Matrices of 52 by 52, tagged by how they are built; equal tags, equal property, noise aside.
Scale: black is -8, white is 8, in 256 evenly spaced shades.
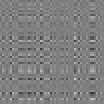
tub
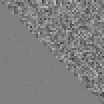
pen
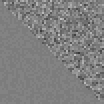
pen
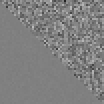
pen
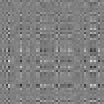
tub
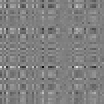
tub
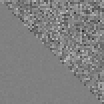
pen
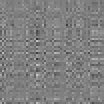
tub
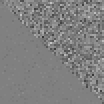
pen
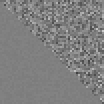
pen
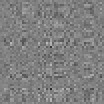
tub
